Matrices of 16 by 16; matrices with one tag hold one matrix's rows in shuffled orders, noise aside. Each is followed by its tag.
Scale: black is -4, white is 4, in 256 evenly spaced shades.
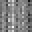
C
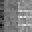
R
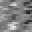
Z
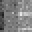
R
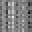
C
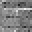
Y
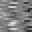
Z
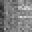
R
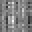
C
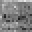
Y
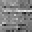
Y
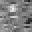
Z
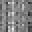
C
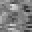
Z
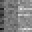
R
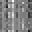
C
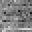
Y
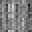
C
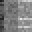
R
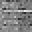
Y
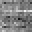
Y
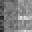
R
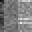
R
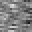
Z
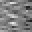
Z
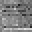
Y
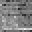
Y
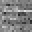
Y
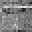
Y
